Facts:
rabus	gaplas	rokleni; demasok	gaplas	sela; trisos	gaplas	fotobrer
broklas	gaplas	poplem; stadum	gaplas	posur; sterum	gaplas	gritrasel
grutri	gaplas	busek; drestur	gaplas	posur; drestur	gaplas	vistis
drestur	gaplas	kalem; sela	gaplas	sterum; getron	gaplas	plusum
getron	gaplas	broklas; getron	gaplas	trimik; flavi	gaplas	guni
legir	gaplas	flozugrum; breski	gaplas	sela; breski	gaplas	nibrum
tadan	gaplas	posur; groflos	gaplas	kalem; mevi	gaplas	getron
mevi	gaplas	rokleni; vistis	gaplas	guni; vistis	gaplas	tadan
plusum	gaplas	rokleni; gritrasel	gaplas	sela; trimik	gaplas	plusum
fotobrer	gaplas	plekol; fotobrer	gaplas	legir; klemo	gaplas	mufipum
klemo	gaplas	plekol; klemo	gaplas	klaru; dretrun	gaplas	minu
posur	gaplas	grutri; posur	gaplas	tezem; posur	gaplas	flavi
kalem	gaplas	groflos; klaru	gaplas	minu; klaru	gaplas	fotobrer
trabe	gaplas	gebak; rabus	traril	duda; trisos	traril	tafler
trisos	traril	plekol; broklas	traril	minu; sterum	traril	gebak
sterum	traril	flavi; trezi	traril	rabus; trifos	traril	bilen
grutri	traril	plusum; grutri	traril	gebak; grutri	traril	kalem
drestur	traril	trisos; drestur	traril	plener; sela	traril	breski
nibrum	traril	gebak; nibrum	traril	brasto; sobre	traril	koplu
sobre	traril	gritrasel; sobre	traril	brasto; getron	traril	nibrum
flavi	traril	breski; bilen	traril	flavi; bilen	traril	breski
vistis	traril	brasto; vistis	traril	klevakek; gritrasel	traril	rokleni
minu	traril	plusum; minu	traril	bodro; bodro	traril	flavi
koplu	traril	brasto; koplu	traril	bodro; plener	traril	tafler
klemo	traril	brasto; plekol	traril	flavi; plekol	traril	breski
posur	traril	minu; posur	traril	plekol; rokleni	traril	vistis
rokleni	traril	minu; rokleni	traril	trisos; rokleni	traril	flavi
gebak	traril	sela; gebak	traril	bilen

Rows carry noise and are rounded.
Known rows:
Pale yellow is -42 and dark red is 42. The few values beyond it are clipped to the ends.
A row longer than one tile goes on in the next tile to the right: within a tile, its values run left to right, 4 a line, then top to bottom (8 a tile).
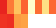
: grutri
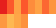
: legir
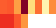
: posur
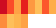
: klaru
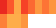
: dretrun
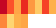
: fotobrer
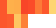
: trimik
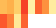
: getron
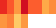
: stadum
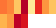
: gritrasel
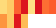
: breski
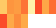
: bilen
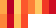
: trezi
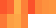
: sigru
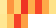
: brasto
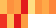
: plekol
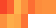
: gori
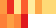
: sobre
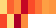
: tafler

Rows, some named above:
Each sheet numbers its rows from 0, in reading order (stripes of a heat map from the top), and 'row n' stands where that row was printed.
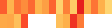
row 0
guni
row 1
klevakek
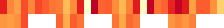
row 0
demasok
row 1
sela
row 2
sela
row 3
groflos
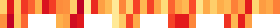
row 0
rabus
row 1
gritrasel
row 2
brasto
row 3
broklas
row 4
plekol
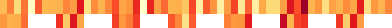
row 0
nibrum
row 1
plekol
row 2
sterum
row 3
getron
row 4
sobre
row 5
drestur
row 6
plekol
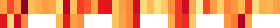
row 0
trisos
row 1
duda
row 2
vistis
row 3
kalem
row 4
minu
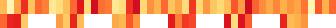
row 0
plusum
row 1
breski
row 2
flavi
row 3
rokleni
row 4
plener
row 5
trifos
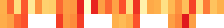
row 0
koplu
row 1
sterum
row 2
klemo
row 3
bodro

